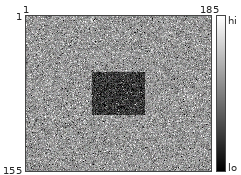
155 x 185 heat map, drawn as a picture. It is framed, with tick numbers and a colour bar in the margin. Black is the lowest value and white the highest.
Odd patch: lower, in the centre. Slope: none. Stripes: none. Ninth with the lowest average: centre.
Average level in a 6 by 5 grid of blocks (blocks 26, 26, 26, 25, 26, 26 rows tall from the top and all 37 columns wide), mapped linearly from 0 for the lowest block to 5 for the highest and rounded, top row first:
55555 / 55555 / 54045 / 54045 / 55555 / 55555
